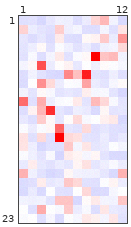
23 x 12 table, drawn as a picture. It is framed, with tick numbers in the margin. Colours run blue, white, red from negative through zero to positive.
Average level on the scale: 50%. Slope: none. Odd rows or columns: none. Calmest part: middle right. Histogram: skewed, a long tail of high values.
